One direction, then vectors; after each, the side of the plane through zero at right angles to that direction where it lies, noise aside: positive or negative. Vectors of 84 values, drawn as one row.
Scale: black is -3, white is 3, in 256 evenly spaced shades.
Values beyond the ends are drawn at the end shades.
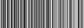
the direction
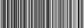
positive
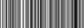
negative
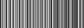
negative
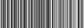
positive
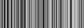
positive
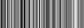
positive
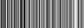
positive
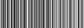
positive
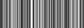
negative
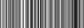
negative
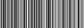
positive
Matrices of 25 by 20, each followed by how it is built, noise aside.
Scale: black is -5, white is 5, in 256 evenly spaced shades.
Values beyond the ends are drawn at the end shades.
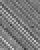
Toeplitz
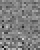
low rank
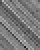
Toeplitz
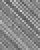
Toeplitz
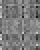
low rank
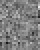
low rank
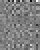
low rank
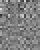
low rank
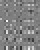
low rank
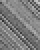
Toeplitz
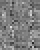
low rank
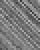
Toeplitz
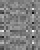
low rank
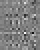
low rank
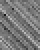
Toeplitz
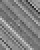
Toeplitz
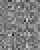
low rank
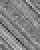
Toeplitz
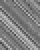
Toeplitz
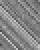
Toeplitz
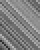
Toeplitz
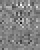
low rank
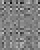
low rank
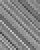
Toeplitz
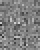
low rank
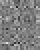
low rank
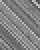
Toeplitz
